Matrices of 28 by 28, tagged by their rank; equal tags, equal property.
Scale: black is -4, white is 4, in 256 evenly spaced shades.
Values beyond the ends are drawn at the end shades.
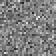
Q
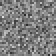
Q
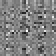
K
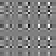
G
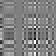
G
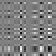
G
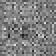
K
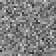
Q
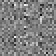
K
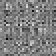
K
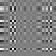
G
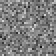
Q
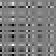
G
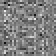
K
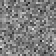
Q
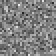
Q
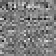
K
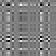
G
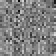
K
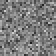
Q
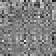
K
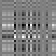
G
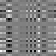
G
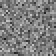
Q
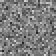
Q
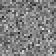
Q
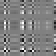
G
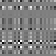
G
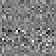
K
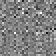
K
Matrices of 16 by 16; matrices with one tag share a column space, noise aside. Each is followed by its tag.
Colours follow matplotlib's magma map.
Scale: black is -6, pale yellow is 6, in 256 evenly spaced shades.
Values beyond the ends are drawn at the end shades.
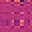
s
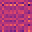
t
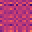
t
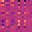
s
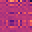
s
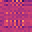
s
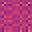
t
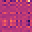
s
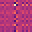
t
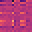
s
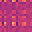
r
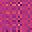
t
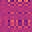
s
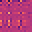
s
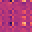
r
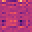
s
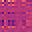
s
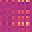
r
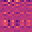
s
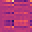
s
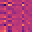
t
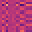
t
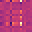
r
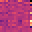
s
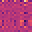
s
